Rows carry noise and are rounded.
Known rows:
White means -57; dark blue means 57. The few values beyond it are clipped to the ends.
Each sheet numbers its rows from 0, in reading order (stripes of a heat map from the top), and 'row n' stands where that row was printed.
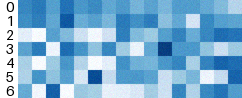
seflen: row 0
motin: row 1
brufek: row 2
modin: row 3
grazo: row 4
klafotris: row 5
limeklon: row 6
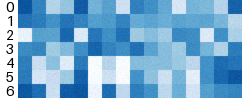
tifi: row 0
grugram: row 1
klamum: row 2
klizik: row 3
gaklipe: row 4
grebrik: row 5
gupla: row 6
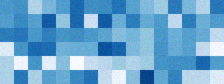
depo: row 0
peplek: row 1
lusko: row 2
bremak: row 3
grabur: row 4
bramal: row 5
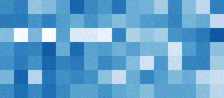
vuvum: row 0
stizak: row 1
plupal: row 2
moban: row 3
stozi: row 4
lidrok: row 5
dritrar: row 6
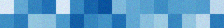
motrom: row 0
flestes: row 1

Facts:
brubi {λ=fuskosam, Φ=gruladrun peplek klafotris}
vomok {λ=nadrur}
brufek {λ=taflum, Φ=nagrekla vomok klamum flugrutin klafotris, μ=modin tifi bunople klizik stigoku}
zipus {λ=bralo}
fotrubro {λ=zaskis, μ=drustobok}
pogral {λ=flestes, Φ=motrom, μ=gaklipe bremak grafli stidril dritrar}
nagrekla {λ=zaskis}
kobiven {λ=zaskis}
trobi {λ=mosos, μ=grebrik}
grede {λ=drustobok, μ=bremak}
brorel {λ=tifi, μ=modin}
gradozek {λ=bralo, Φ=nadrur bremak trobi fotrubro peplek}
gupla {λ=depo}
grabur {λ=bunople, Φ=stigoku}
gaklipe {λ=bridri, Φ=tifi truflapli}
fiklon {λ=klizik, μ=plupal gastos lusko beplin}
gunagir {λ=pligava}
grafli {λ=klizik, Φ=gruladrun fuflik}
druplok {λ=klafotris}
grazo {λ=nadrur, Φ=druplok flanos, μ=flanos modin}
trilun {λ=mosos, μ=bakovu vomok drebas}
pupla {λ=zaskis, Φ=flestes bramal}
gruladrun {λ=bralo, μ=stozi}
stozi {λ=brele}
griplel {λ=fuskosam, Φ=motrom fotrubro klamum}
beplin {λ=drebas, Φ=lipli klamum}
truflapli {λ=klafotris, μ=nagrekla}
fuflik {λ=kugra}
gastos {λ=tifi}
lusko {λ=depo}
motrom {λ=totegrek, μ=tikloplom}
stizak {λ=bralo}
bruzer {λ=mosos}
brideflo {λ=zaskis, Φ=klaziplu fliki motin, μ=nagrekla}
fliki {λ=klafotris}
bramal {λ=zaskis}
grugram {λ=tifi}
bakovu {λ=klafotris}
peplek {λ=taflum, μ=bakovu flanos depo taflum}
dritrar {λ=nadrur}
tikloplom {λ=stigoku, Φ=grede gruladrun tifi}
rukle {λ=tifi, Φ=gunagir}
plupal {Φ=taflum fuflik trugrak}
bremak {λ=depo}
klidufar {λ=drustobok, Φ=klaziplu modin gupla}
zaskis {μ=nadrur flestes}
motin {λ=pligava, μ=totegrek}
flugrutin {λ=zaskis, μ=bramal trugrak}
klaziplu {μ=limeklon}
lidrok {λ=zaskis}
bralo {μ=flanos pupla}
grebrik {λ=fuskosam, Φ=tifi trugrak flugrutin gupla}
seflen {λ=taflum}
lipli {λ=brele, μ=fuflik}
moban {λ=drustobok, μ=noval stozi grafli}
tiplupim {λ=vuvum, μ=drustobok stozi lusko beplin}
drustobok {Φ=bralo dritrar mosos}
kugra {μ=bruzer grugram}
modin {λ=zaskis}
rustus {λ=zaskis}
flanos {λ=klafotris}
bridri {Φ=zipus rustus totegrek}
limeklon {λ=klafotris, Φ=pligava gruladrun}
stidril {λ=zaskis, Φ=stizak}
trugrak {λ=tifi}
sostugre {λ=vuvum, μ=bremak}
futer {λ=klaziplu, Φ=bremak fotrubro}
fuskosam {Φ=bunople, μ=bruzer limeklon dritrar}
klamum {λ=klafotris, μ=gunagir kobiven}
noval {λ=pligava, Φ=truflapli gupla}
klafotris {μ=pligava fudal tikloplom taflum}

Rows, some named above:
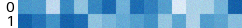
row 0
klaziplu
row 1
trugrak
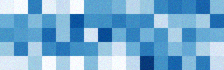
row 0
beplin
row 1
kugra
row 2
peplek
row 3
lidrok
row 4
pupla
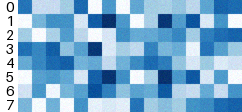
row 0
noval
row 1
fotrubro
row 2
grazo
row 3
gruladrun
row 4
grede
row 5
fotrubro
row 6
zaskis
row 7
plupal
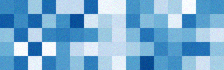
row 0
truflapli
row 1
gruladrun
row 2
lidrok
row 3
brubi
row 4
modin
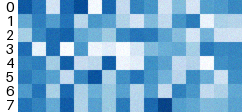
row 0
gupla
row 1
druplok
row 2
sostugre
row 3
tikloplom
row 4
truflapli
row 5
pligava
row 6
flanos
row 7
brorel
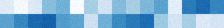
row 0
brideflo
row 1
grede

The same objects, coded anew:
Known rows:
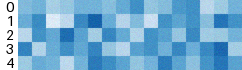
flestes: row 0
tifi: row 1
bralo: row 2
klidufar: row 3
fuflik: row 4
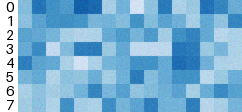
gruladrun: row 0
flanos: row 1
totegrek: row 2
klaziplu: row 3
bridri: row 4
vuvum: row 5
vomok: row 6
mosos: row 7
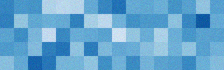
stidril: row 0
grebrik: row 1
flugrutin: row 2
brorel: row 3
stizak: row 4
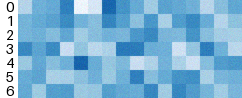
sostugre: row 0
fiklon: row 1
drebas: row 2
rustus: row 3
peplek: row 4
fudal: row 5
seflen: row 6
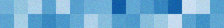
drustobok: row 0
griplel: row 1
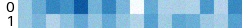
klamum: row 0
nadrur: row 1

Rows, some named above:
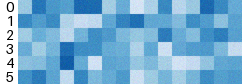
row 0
gruladrun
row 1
stidril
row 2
fuflik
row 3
motin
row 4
pogral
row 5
flugrutin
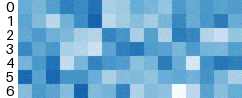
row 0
fliki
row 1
gupla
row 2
fuskosam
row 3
stidril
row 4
limeklon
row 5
brideflo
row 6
fotrubro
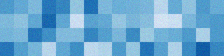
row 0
brorel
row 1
pogral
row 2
druplok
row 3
tikloplom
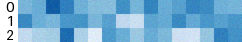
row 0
stizak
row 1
brufek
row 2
bremak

